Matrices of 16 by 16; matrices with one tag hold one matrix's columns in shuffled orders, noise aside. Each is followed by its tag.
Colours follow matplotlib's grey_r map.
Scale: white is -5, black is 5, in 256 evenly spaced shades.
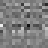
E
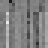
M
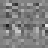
E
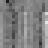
M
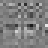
E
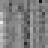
M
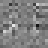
E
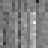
M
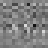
E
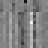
M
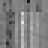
M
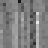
M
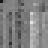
M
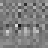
E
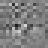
E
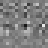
E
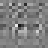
E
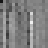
M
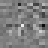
E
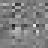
E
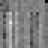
M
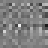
E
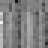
M
